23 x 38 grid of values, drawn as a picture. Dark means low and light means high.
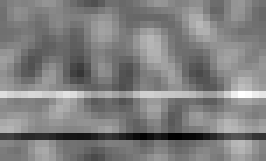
Histogram: heavy tails on both sides. Average level on the scale: 50%. Slope: none. Odd lines: rows 14 and 20.
